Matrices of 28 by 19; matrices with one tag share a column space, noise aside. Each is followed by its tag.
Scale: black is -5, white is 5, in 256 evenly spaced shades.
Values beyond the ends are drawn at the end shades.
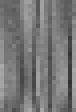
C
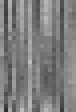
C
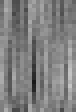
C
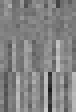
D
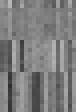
D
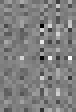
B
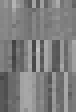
D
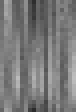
C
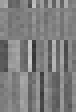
D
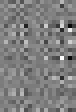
B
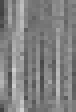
C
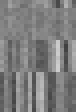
D
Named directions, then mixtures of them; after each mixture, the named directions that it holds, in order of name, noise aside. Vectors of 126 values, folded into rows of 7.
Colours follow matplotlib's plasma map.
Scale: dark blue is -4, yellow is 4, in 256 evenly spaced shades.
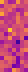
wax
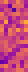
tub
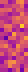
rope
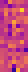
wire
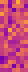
rope, tub, wax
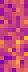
rope, tub, wax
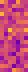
tub, wax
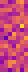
rope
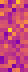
rope, tub, wax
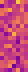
rope, wax, wire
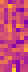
tub, wax, wire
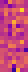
wire
